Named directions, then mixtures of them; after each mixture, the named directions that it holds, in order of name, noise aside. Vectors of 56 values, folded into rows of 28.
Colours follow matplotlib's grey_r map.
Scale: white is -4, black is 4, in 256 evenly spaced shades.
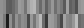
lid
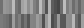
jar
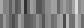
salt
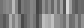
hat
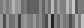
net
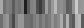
jar, salt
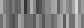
salt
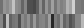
lid, net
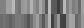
jar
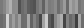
lid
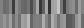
jar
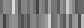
hat, jar, net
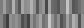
hat, jar, lid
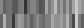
jar, salt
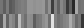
net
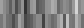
salt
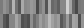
hat, jar, lid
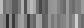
lid, salt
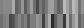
jar, net, salt
